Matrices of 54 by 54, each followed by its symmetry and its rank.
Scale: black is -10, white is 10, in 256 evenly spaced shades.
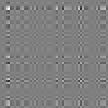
symmetric, rank one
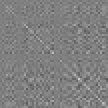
symmetric, rank five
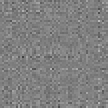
neither, rank five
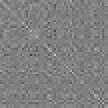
symmetric, rank five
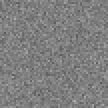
neither, full rank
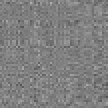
neither, rank five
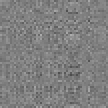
neither, rank five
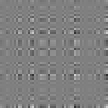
symmetric, rank one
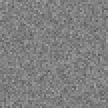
neither, full rank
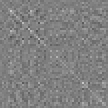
symmetric, rank five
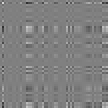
symmetric, rank one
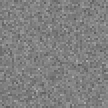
neither, full rank
